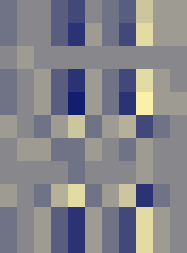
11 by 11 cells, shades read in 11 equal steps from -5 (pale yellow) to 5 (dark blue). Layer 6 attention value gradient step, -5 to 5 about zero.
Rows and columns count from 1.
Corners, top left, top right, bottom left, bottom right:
1 -1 1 0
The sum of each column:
4 -2 -3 10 19 -4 4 14 -19 -4 -3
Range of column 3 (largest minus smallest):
2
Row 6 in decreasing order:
3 1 1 1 0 0 -1 -1 -1 -2 -3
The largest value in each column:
1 0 1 2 5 1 1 4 4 1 0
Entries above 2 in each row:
1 2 0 2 2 1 0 0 1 2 2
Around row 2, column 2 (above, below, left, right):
0 -1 1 0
